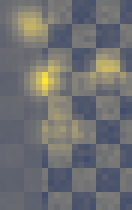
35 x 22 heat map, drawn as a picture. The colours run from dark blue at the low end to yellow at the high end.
The halves do not mirror each other. The bottom left is the smoothest part. There are four bumps. The left part is calmer, up to a seam about 30% of the way across. No single row or column stands out from its neighbours.
